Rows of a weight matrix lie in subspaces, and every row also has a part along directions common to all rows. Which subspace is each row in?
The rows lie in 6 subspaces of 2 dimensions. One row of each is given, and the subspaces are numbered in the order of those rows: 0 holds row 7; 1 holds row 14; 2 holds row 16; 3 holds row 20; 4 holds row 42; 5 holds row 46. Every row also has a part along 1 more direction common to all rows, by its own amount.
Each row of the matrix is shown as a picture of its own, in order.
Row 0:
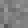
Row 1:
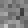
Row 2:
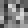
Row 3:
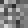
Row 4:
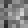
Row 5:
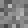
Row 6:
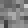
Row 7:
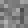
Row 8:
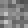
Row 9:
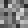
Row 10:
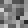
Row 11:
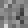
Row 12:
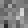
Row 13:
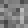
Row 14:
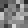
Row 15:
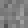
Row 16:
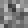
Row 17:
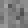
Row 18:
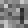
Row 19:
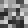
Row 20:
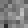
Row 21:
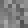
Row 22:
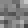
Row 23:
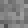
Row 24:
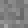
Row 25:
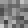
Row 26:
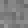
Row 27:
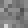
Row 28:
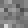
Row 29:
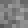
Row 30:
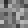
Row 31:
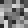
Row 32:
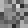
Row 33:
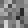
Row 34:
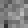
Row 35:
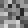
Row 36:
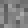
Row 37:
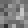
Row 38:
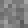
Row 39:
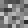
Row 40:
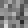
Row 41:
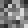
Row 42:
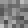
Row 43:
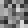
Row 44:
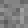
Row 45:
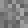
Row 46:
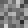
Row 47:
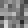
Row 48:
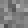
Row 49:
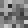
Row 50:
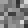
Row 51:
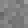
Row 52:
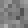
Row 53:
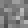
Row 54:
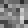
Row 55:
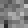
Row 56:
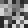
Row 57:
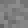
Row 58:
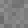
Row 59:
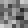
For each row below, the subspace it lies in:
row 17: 2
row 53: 0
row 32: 1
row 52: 5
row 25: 4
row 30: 3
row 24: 3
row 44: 0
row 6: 3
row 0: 2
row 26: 3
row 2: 2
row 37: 1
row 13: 0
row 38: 1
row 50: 5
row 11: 5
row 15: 5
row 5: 0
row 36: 2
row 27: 2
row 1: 1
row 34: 3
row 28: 2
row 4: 3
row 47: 5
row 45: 1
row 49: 0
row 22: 5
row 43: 1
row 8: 5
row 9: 3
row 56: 4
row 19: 1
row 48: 2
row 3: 2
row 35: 1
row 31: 4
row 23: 3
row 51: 1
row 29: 4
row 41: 5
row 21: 1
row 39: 0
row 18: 0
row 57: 4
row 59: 4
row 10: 0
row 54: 0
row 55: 3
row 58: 4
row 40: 5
